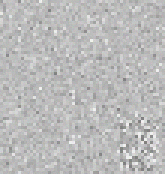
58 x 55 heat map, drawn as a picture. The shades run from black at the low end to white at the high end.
A few values lie far out on both sides of the bulk. No overall slope runs across the table. The grain is fine, like static. The bottom right is the roughest part. In the bottom right lies a patch that is rougher than the rest. No single row or column stands out from its neighbours. The halves do not mirror each other.
